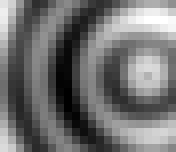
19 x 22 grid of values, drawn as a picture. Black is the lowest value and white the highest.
The top right is the ninth with the highest average. Concentric rings centre on the middle right. No lone cell stands out from its neighbours.
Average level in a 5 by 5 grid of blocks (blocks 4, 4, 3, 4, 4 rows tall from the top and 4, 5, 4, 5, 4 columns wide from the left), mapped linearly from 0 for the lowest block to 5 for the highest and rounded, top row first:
3 2 0 4 5
2 1 2 2 3
1 0 2 2 4
1 1 1 1 1
2 1 0 3 4
